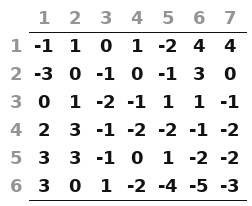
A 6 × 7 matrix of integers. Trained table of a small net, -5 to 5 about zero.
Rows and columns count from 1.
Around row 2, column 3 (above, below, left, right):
0 -2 0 0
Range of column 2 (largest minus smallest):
3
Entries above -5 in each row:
7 7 7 7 7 6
